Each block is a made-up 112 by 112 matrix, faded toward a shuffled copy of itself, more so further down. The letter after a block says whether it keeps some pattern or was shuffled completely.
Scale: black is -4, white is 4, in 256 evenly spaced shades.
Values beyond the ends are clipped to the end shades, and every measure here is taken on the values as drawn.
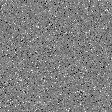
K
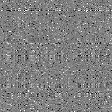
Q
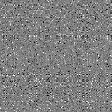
Q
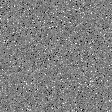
K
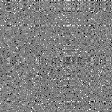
Q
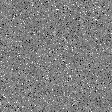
K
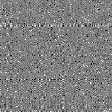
Q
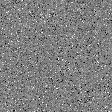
K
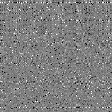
Q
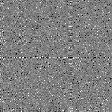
Q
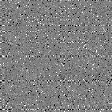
Q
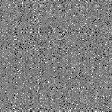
Q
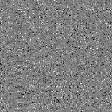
Q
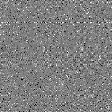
Q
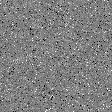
K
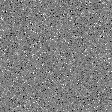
K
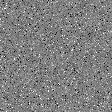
K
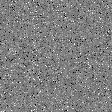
K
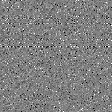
Q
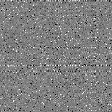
Q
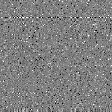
Q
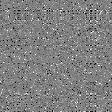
Q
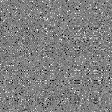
Q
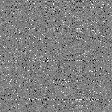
Q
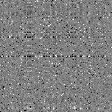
Q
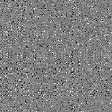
Q
